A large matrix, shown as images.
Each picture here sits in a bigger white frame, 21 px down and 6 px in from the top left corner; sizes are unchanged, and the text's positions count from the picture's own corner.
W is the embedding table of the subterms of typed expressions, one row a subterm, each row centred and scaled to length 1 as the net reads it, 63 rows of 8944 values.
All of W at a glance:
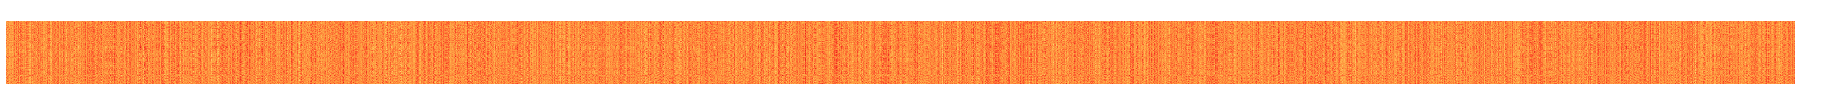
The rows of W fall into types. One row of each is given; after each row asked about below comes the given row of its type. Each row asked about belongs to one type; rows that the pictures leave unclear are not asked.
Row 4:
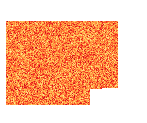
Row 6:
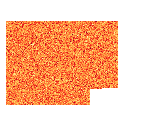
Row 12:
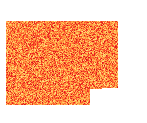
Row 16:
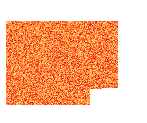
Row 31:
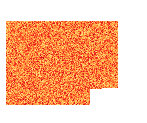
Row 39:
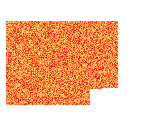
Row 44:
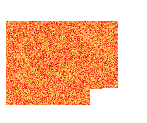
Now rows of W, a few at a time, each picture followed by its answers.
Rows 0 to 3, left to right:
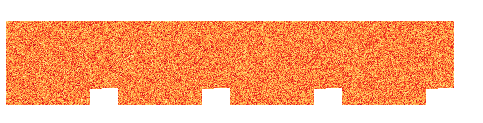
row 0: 31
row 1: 16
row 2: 16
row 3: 12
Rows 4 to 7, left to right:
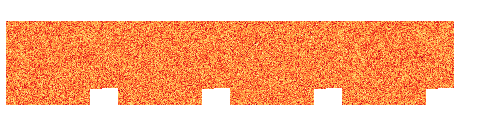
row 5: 16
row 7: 44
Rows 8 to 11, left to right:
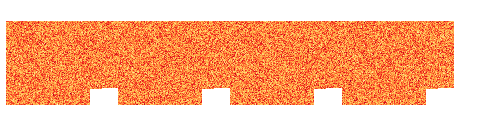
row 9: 12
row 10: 6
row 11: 44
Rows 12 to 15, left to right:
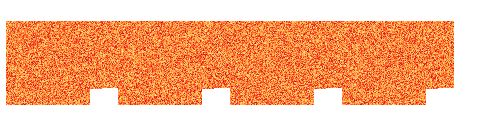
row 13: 4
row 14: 16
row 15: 39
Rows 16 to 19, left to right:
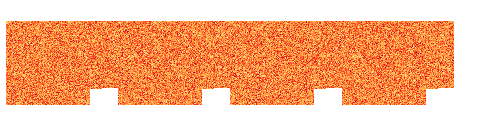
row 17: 44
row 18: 12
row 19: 44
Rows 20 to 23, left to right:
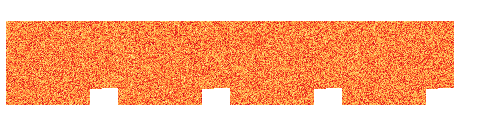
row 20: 31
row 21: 12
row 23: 16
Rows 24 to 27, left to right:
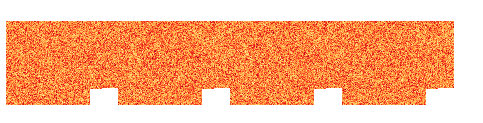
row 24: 4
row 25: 44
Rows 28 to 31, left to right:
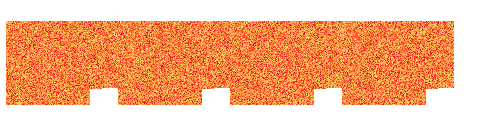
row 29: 12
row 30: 31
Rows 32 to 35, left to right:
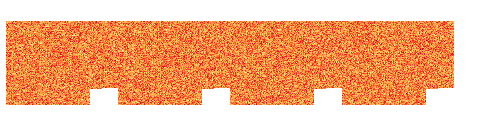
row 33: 39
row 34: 12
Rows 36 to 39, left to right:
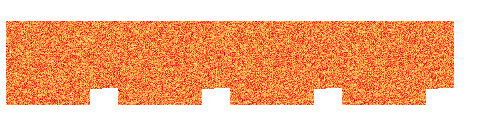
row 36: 4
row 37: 39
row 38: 39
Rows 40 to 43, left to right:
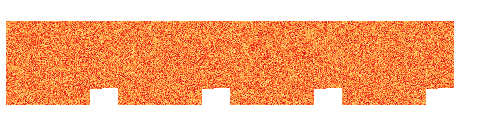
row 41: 16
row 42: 31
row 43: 16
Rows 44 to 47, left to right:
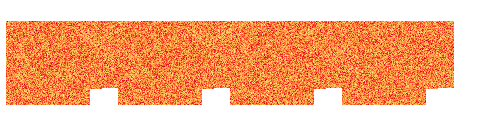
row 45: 44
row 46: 31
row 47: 12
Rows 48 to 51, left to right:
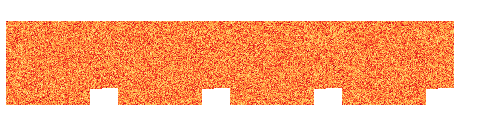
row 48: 39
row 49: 6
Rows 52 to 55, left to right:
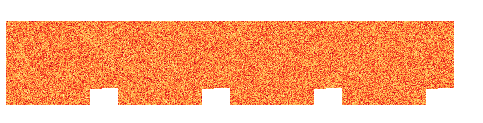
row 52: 44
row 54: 31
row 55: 16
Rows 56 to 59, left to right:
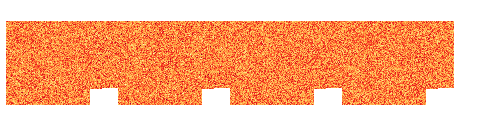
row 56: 6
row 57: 39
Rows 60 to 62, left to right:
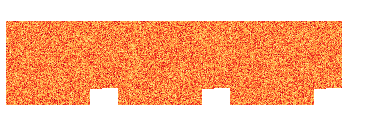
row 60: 4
